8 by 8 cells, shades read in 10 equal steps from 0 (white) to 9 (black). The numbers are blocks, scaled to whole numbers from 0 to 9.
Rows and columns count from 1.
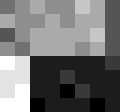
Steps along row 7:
down up same up down up same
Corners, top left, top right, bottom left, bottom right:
5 6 0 8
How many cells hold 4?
9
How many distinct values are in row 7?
5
